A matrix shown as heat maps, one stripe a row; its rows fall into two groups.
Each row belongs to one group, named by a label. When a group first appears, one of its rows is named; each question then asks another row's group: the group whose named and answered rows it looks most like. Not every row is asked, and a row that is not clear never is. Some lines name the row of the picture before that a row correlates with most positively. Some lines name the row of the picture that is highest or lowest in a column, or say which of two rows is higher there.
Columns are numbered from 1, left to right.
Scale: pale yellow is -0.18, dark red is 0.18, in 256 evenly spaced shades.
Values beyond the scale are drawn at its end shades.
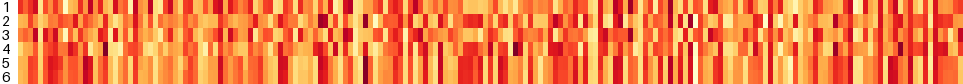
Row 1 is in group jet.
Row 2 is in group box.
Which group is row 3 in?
jet
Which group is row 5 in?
box
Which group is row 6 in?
box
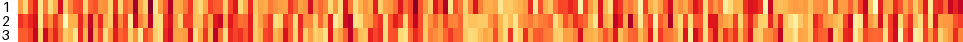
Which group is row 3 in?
jet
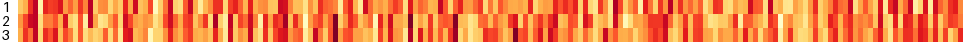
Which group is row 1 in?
box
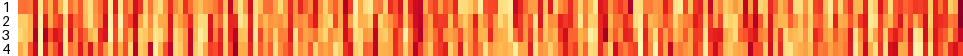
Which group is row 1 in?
jet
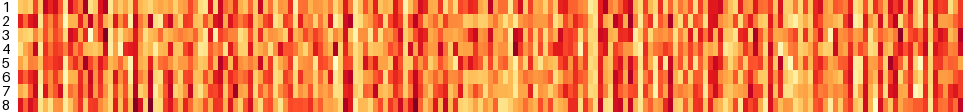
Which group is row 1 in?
box
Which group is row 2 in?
jet
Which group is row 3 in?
box
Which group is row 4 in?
box
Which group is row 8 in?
jet
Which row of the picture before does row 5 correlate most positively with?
4
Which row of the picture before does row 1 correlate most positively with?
3
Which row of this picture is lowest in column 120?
3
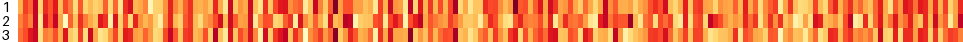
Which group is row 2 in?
jet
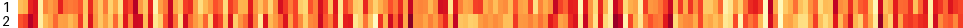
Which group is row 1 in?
box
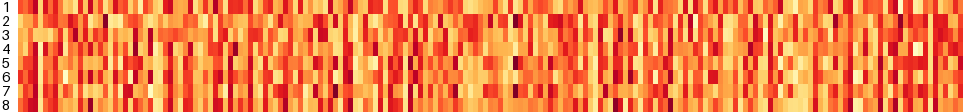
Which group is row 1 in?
jet
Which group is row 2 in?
box
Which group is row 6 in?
jet
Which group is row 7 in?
jet
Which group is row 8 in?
jet
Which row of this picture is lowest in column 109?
1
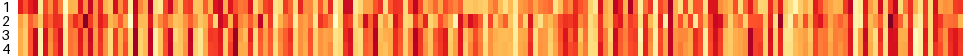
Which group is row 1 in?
jet
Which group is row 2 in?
box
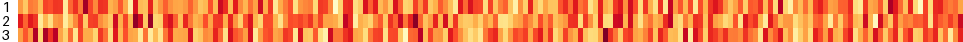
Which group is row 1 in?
box
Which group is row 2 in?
jet
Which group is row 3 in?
jet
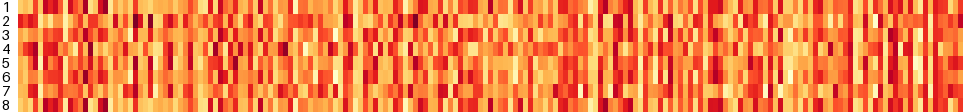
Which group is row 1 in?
box
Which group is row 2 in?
jet
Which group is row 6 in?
box
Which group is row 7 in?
box
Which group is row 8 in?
box
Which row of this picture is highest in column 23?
7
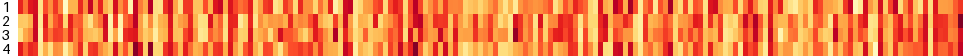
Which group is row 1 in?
jet
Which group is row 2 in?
box
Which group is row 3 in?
box
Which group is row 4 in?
jet
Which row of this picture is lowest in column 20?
3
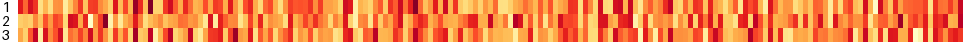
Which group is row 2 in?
box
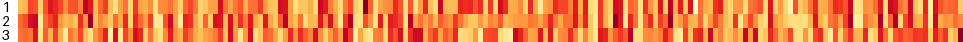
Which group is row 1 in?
box
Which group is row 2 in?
jet
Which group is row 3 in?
jet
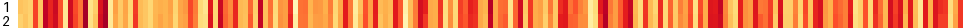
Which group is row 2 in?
box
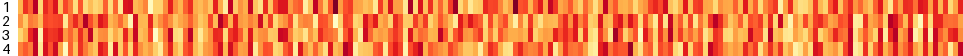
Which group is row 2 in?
box
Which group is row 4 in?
jet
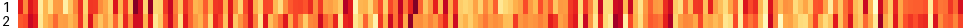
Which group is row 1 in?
jet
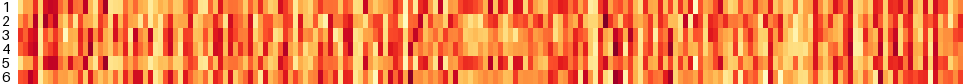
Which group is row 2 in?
jet
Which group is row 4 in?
jet
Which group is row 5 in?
box
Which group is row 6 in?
jet
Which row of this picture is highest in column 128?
6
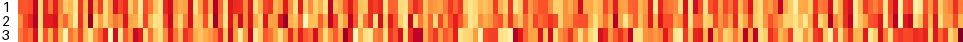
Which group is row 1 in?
jet
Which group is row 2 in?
jet
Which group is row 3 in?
jet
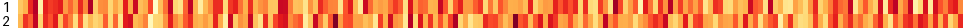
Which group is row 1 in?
box
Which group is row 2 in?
jet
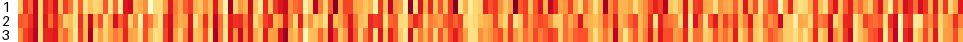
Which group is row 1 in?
jet
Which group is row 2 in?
jet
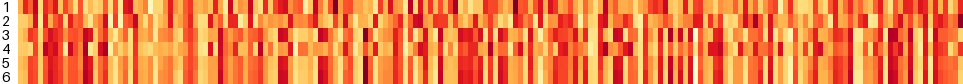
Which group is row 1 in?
jet
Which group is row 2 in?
box
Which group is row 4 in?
box
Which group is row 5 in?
box
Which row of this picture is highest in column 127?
1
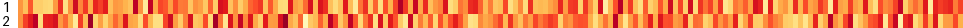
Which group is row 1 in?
box
